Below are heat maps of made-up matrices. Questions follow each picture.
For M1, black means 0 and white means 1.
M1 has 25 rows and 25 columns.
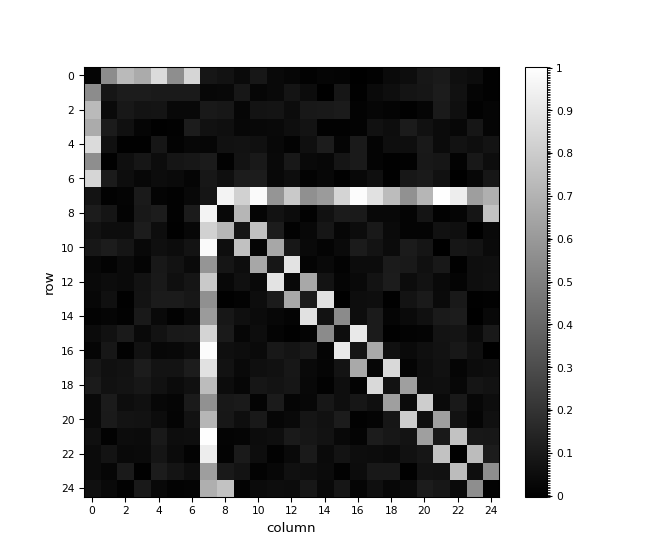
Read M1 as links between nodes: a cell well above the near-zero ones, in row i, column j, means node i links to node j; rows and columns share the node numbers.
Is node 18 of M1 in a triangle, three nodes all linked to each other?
yes
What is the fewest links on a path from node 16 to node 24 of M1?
2
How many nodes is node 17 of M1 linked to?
3
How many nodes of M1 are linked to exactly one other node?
6
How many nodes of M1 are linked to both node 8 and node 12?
1
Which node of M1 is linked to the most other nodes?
node 7
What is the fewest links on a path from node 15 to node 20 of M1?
2
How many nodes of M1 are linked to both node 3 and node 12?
0
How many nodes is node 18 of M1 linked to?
3
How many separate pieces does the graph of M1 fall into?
2
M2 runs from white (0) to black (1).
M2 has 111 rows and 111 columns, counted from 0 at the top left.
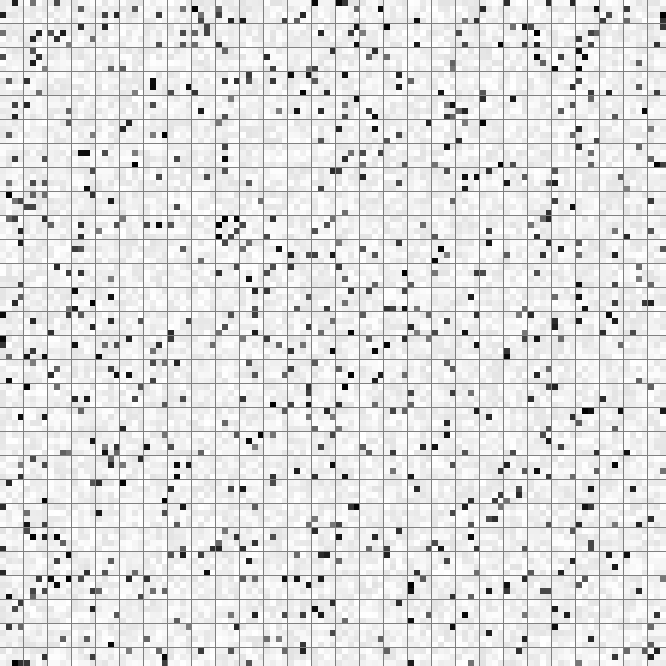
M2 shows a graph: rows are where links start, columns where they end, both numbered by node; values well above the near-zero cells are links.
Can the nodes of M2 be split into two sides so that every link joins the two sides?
no
